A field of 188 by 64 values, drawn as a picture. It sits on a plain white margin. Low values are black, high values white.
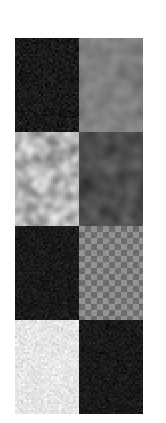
The table splits into 4 rows of 2 panels. Panel 1,1: very low, fine-grained, faint in contrast. Panel 1,2: middling, blotchy, faint in contrast. Panel 2,1: high, blotchy. Panel 2,2: low, blotchy, faint in contrast. Panel 3,1: very low, fine-grained, faint in contrast. Panel 3,2: middling, checkered. Panel 4,1: very high, fine-grained, faint in contrast. Panel 4,2: very low, fine-grained, faint in contrast.
